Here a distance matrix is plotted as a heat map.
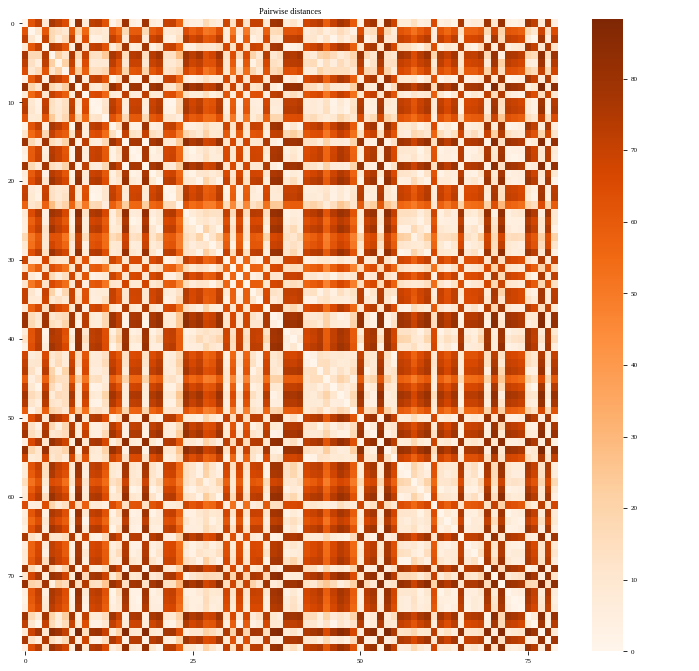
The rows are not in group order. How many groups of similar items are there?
2
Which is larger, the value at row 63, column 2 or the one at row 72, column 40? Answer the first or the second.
the first
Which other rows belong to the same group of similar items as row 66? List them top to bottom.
0, 3, 7, 9, 13, 14, 16, 17, 19, 20, 24, 25, 26, 27, 28, 29, 31, 33, 36, 39, 40, 41, 50, 53, 56, 57, 58, 59, 60, 62, 63, 64, 67, 68, 70, 72, 73, 74, 77, 79
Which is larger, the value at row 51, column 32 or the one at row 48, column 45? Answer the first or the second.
the second
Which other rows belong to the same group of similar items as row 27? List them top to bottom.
0, 3, 7, 9, 13, 14, 16, 17, 19, 20, 24, 25, 26, 28, 29, 31, 33, 36, 39, 40, 41, 50, 53, 56, 57, 58, 59, 60, 62, 63, 64, 66, 67, 68, 70, 72, 73, 74, 77, 79
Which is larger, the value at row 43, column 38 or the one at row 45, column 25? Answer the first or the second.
the second
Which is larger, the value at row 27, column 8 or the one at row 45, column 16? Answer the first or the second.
the first
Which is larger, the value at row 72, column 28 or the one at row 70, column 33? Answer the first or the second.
the second
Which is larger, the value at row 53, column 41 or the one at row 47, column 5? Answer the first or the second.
the second
